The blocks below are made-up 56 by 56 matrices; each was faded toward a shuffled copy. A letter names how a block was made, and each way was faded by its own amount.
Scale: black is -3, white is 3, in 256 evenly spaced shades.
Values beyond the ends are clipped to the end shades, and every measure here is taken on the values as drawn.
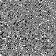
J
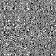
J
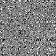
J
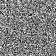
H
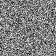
H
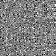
J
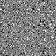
J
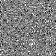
J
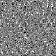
J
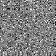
J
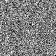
H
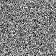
H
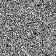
H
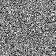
H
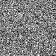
H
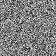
H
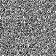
H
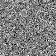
H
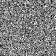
H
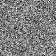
H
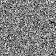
H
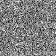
H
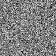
H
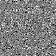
J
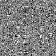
J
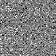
J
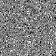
J
